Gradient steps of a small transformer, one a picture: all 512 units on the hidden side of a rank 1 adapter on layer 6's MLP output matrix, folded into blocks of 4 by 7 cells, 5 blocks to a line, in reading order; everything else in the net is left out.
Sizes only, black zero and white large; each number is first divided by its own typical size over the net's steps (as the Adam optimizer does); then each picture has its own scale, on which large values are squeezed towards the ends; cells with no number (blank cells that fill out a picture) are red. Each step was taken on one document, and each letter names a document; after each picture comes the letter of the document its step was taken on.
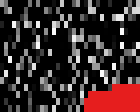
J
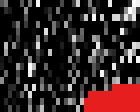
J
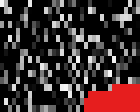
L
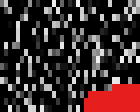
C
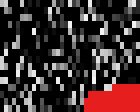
C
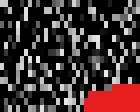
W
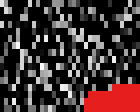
L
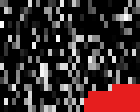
L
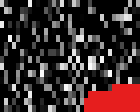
L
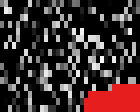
L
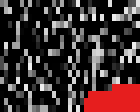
C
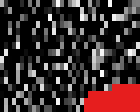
C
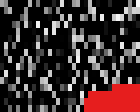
J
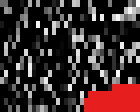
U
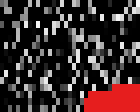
U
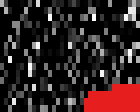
J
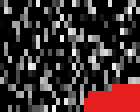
U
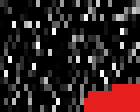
J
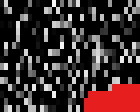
C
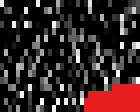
U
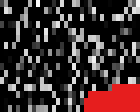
U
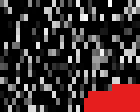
C
